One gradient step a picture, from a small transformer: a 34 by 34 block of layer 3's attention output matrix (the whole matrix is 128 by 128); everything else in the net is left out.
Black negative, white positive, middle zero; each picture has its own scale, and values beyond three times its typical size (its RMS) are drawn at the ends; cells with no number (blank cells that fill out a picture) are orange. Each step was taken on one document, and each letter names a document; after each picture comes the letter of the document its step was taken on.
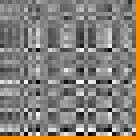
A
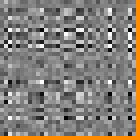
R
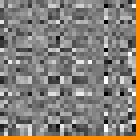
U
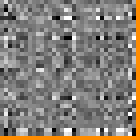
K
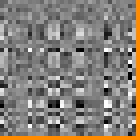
U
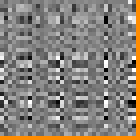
U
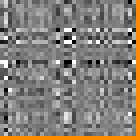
K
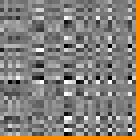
R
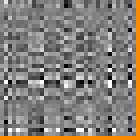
R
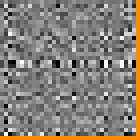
K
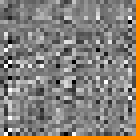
K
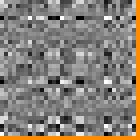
U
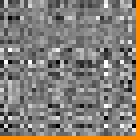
K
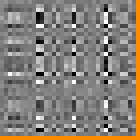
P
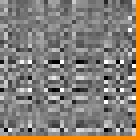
U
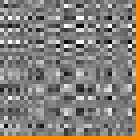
R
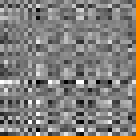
A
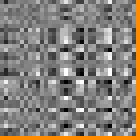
A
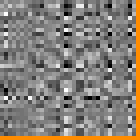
R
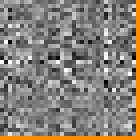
U
